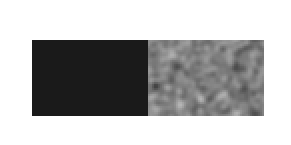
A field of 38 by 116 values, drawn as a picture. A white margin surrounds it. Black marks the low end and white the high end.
It is made of 1 by 2 panels. Panel 1,1: very low, flat. Panel 1,2: middling, blotchy.
